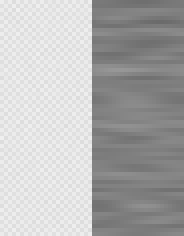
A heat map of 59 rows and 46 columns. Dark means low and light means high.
It is made of 1 by 2 panels. Panel 1,1: very high, checkered, faint in contrast. Panel 1,2: middling, streaked across, faint in contrast.
